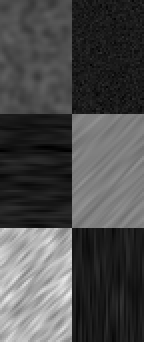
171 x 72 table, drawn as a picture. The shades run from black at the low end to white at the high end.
It is made of 3 by 2 panels. Panel 1,1: low, blotchy, faint in contrast. Panel 1,2: very low, fine-grained, faint in contrast. Panel 2,1: very low, streaked across, faint in contrast. Panel 2,2: middling, slanting up to the right, faint in contrast. Panel 3,1: high, slanting up to the right. Panel 3,2: very low, streaked downward, faint in contrast.
